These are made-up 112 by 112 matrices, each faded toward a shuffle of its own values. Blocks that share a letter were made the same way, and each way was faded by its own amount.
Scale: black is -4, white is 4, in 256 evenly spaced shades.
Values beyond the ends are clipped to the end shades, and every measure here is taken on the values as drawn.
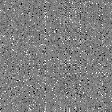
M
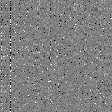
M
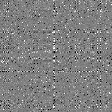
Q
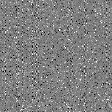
M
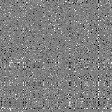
Q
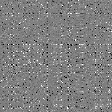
Q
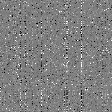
M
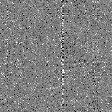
M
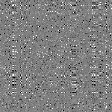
Q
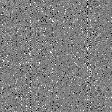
M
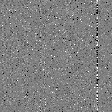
M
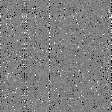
M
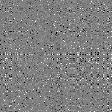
Q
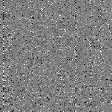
M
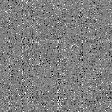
M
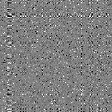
Q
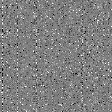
M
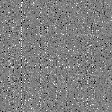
M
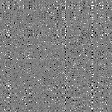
Q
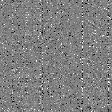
M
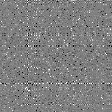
Q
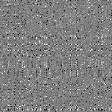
Q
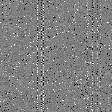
M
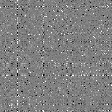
Q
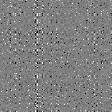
Q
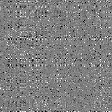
Q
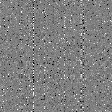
M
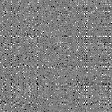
Q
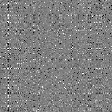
Q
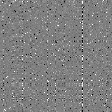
Q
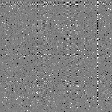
Q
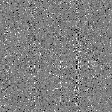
M
